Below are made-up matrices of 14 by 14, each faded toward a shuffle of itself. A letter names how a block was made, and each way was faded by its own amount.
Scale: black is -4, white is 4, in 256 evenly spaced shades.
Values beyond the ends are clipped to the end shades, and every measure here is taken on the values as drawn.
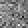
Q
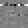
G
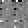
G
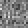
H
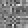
H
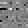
G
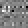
G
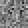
Q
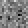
Q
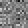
H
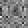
H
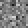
H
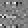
G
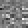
H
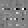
G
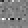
G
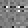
G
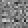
H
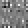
G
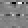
G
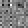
H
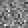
Q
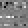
G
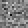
Q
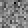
Q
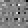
G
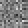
H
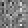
H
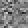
H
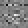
G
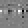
G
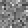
Q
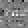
G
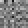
H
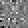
G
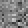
H
